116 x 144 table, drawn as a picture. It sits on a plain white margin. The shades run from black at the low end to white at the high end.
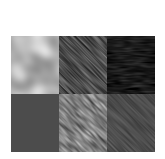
It is made of 2 by 3 panels. Panel 1,1: high, smooth. Panel 1,2: low, slanting down to the right. Panel 1,3: very low, streaked across, faint in contrast. Panel 2,1: low, flat. Panel 2,2: middling, slanting down to the right. Panel 2,3: low, slanting down to the right, faint in contrast.
